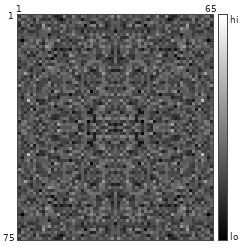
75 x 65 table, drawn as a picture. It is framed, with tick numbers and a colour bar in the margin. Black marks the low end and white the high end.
Histogram: bell-shaped. Average level on the scale: 30%. Slope: none. Mirror symmetry: left to right and top to bottom.
